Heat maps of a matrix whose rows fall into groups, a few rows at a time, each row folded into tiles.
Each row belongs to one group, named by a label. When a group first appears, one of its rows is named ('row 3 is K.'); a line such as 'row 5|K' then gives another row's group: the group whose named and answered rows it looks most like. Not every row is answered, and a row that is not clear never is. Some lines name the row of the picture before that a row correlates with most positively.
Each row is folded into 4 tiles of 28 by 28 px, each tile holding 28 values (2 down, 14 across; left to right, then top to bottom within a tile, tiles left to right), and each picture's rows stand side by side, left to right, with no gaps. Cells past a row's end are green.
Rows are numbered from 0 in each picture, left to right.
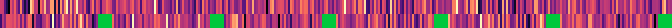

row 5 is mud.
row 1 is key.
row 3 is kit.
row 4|kit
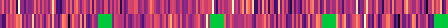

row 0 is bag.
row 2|kit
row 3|mud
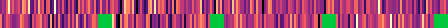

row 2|mud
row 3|key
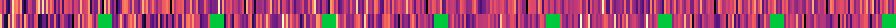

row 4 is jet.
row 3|mud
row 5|key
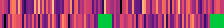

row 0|bag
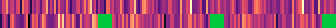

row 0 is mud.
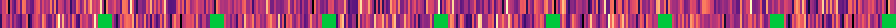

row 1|bag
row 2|key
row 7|bag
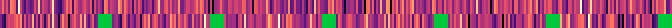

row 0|bag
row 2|key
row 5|mud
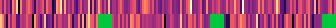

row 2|bag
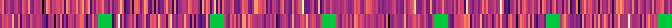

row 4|bag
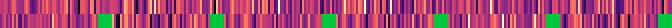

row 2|kit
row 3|kit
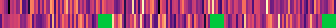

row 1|mud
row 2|key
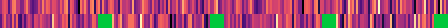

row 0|jet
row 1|mud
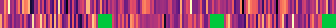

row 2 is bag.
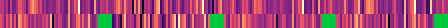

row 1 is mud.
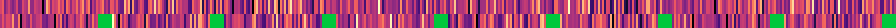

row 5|kit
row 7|kit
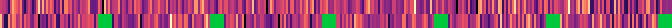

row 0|bag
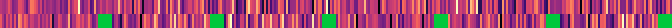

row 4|kit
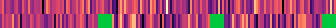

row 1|kit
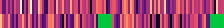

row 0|mud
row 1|bag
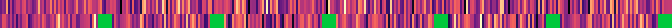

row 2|bag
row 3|kit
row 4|bag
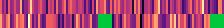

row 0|mud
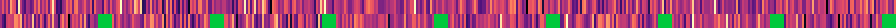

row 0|bag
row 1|kit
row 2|mud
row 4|jet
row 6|key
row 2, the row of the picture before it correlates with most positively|0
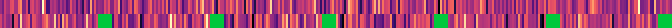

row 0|key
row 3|bag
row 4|mud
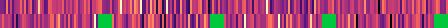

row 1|kit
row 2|key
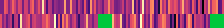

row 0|key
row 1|mud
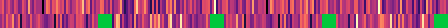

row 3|key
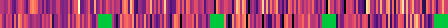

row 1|bag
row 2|bag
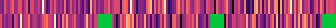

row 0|key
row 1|bag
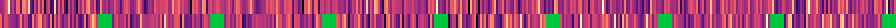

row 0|kit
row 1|jet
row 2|jet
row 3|mud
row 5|key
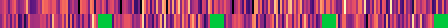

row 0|jet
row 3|kit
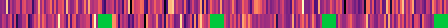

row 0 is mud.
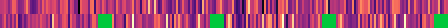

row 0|jet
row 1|key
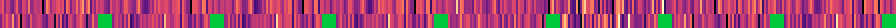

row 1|jet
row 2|jet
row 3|jet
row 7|jet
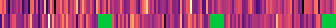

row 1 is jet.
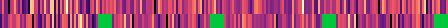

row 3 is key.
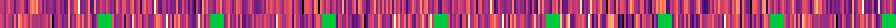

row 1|key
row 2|jet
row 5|mud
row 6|jet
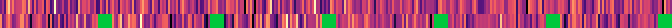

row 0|kit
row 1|mud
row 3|mud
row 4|jet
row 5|bag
